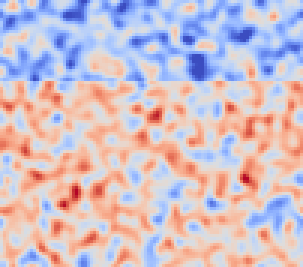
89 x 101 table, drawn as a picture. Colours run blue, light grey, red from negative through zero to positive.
Average level on the scale: 50%. Grain: blotchy. Lone odd cells: none. Seam: horizontal, 30% of the way down, the bottom part higher.
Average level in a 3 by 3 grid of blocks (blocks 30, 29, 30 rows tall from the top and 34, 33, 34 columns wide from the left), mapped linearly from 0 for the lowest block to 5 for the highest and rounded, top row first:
0 0 0
5 5 5
5 4 4
